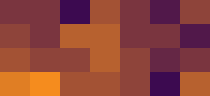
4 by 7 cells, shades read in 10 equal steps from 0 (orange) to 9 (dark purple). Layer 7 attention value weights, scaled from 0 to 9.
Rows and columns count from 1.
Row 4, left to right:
1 0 4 4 5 9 3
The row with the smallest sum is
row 4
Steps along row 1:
same up down up up down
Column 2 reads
6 6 5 0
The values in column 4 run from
3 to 4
